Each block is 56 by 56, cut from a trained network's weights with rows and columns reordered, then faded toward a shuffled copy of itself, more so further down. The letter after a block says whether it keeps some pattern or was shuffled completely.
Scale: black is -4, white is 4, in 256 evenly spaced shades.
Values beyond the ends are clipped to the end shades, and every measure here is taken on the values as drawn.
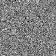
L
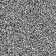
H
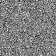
H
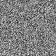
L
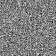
L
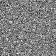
L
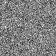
H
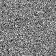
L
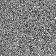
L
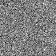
L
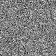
H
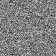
H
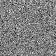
H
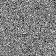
H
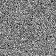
H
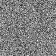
L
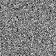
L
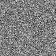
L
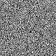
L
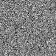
L
